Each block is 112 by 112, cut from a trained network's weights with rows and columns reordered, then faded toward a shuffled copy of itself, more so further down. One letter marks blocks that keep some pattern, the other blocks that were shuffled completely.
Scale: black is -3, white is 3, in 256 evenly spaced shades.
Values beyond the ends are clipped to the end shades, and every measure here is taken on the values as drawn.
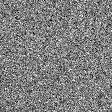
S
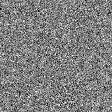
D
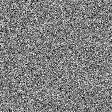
S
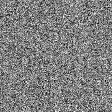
D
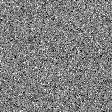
S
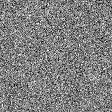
S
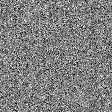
D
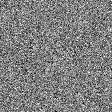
S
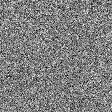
S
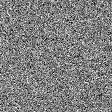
S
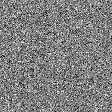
D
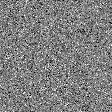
D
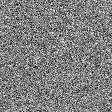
S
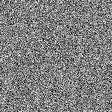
S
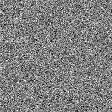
D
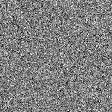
D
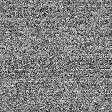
D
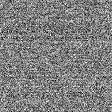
D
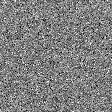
S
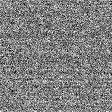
D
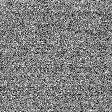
D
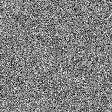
D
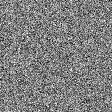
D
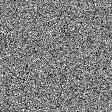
S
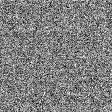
D
